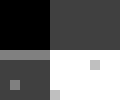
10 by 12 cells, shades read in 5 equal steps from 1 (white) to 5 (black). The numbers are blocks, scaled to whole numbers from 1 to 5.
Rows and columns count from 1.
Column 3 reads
5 5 5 5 5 3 4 4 4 4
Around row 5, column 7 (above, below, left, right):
4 1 4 4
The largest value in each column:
5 5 5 5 5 4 4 4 4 4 4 4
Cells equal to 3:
6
